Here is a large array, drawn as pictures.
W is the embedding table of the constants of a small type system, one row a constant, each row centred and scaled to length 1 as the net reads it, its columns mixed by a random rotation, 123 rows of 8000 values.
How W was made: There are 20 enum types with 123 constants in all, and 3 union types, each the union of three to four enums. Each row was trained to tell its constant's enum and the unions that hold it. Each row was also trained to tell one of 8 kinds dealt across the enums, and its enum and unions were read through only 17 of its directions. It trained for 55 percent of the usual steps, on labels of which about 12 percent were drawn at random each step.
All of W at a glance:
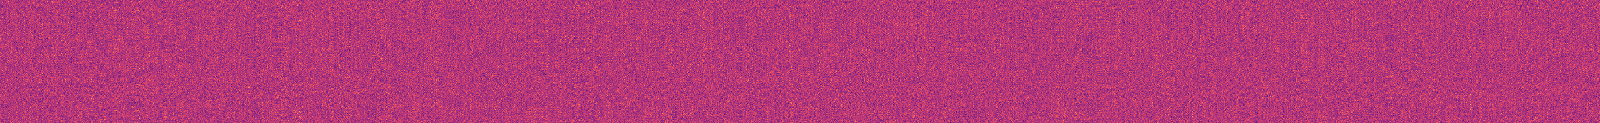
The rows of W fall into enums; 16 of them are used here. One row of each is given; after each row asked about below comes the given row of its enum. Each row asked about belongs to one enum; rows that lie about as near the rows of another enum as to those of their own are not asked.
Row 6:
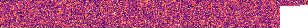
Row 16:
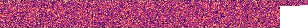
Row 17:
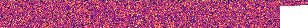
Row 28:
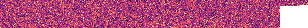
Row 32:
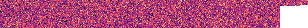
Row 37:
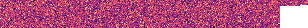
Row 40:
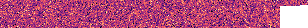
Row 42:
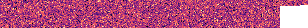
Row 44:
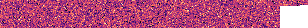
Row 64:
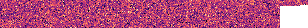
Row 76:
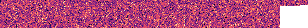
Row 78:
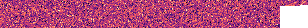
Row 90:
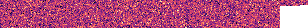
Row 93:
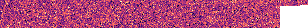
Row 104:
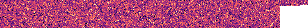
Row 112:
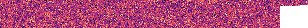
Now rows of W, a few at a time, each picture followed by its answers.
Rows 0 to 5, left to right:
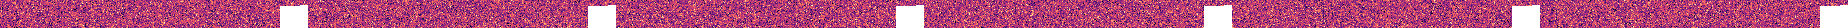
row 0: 40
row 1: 112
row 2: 17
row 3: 76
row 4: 76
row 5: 90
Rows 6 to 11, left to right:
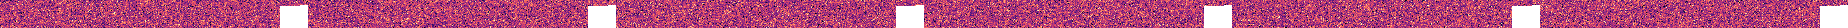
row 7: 78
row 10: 17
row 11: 37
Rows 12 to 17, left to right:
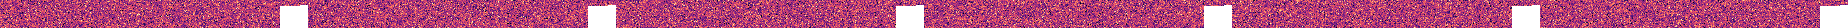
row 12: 17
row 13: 112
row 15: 104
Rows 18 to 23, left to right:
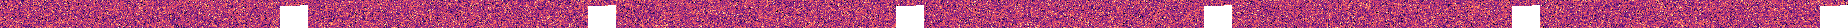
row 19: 6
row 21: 112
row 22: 37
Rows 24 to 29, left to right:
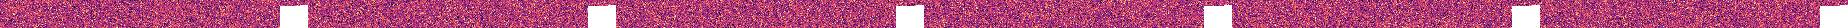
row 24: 76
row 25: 32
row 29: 112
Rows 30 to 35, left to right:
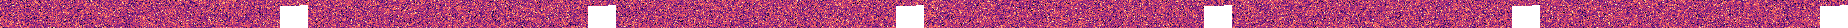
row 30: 44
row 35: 16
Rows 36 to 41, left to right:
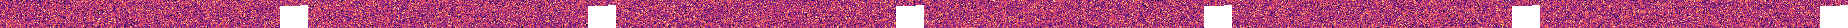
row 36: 78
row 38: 37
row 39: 78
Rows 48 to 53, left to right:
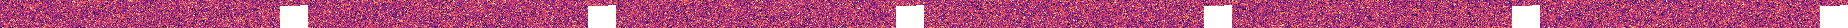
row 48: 17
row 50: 32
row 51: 104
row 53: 40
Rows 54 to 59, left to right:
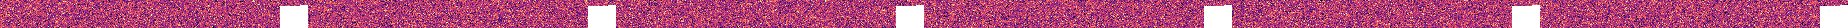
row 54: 42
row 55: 64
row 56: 42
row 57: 32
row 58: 6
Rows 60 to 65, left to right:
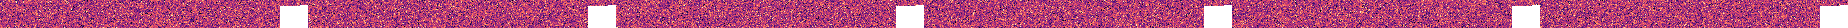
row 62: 44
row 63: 32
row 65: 44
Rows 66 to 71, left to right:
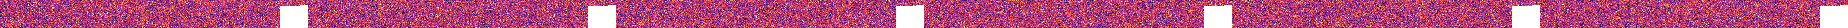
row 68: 32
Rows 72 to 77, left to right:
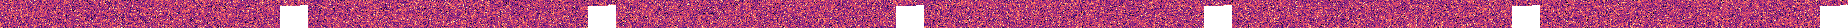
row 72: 76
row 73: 6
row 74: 42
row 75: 6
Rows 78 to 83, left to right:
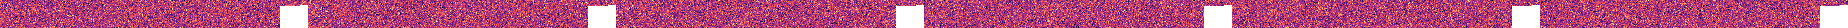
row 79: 42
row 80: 40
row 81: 42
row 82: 76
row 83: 6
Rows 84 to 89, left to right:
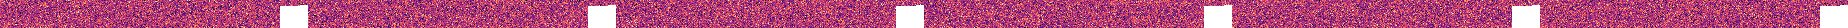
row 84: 17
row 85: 112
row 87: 93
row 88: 44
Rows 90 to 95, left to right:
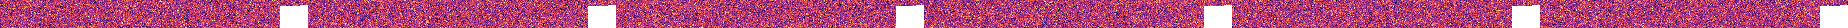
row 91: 32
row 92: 28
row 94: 40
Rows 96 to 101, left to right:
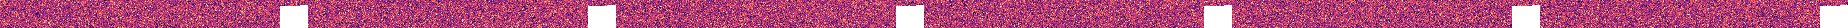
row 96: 37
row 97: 76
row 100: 78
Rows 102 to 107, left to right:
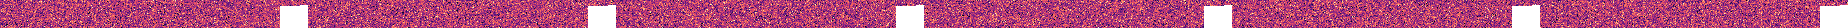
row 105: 78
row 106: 37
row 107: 44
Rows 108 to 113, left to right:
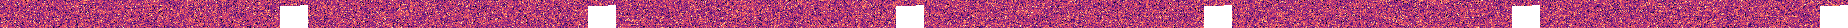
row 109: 40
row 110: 17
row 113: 90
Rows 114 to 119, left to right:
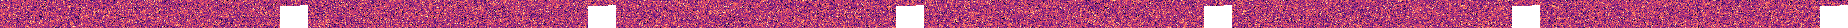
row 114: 42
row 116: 44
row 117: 112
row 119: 6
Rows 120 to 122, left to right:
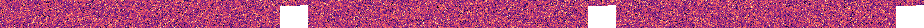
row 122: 37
